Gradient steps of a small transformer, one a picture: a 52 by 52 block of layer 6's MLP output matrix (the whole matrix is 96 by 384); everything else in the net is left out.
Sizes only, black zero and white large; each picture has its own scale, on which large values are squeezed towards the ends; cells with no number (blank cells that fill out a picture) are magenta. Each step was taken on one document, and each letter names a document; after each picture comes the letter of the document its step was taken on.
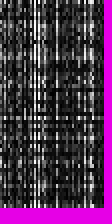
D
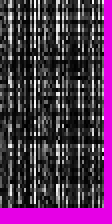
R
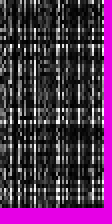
R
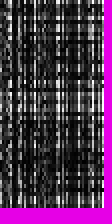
R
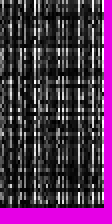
R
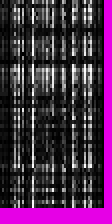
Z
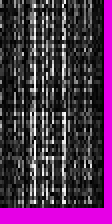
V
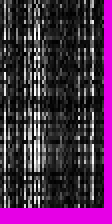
D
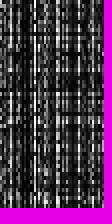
R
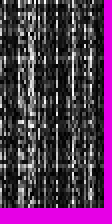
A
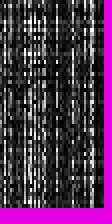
D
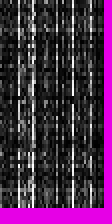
A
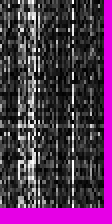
A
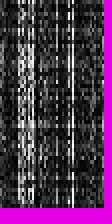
A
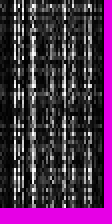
V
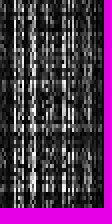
V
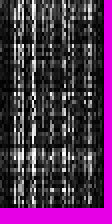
V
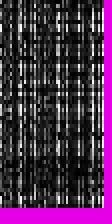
R
